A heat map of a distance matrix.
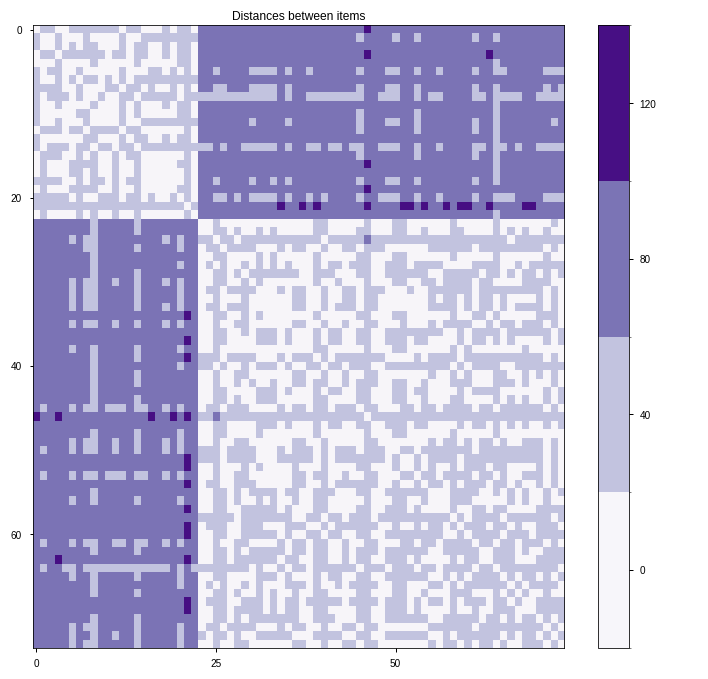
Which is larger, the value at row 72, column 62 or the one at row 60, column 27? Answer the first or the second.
the first
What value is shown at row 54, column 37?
40
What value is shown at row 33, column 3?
80
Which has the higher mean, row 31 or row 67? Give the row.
31
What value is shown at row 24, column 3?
80
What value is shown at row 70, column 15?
80
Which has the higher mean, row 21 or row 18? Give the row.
21
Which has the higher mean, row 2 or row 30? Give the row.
2
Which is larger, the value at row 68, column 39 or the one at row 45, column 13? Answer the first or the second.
the second
